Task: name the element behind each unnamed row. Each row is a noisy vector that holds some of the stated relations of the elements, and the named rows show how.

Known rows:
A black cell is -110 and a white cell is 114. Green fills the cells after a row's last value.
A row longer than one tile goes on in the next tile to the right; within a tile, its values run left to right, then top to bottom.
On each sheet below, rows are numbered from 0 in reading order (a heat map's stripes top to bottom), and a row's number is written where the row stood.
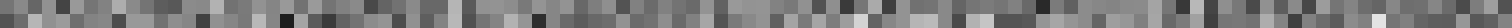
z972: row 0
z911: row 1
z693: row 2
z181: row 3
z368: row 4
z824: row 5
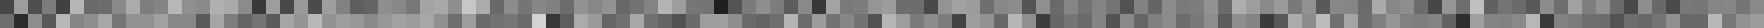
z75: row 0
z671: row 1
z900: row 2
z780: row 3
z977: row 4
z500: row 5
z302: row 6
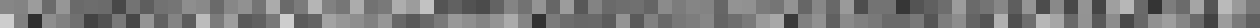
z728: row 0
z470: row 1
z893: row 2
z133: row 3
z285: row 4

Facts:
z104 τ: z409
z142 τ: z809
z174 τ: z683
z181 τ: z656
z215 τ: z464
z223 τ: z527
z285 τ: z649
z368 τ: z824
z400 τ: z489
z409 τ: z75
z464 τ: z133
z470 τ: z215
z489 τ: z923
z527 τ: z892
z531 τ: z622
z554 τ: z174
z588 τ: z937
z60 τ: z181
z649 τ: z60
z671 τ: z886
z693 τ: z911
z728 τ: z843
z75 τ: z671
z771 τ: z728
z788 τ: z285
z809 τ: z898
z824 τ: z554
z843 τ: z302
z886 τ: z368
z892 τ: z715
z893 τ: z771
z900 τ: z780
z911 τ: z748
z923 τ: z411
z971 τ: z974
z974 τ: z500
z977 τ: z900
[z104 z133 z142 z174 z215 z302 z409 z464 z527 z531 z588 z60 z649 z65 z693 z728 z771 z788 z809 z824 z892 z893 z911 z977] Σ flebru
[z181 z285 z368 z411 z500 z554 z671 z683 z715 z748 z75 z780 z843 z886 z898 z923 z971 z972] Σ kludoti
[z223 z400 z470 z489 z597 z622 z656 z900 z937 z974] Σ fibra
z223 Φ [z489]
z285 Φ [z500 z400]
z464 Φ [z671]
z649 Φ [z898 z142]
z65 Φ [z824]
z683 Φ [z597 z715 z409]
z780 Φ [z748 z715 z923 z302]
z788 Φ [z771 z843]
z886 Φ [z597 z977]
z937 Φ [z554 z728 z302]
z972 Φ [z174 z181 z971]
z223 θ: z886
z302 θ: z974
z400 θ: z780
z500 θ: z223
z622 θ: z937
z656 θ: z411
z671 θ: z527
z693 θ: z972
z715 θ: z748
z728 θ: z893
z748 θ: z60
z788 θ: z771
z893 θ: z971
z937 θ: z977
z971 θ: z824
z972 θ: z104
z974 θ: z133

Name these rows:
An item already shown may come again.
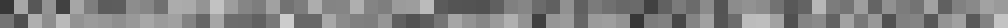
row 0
z671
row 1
z470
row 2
z464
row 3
z215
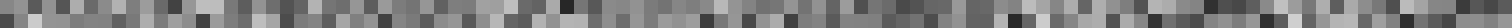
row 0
z683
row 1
z215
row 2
z923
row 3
z133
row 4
z974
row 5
z974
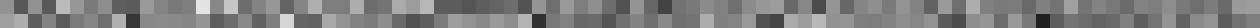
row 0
z174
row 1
z470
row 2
z302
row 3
z971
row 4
z104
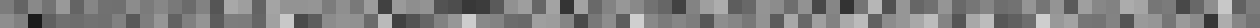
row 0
z104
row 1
z656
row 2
z748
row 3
z181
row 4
z715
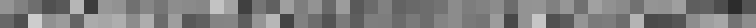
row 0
z554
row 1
z65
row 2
z597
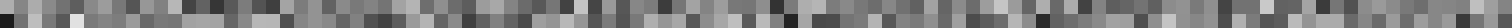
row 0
z489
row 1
z527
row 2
z843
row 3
z809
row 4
z60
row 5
z923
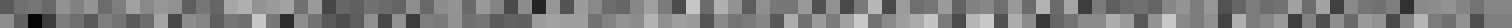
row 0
z409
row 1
z771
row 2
z886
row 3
z181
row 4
z60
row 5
z649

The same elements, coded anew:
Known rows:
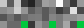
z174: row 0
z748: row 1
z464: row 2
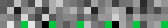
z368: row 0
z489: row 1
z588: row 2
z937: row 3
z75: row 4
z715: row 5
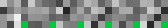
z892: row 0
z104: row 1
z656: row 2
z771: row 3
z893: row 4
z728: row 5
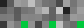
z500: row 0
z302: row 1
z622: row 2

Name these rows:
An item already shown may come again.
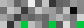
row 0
z771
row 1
z824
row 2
z886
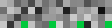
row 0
z771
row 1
z597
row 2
z223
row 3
z671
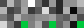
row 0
z400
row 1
z215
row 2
z923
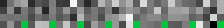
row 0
z411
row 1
z285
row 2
z554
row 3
z683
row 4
z527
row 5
z133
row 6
z104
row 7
z489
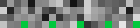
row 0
z656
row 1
z843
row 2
z649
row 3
z409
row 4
z368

